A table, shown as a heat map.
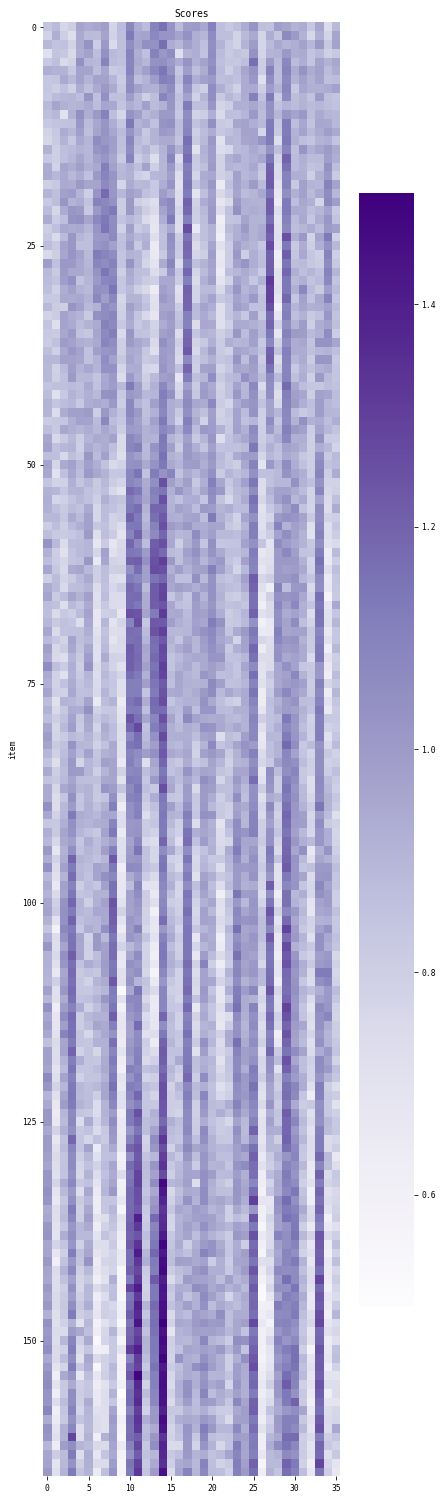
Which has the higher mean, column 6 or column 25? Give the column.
25
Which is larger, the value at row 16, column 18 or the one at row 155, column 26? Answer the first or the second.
the first
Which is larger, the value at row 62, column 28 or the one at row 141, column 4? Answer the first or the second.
the first
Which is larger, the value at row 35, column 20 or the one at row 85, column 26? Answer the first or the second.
the first
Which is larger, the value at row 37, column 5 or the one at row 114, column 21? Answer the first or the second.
the first
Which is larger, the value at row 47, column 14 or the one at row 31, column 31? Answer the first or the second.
the first
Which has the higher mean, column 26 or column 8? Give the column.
8
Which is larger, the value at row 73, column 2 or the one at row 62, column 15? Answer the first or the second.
the second
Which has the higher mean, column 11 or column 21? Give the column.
11
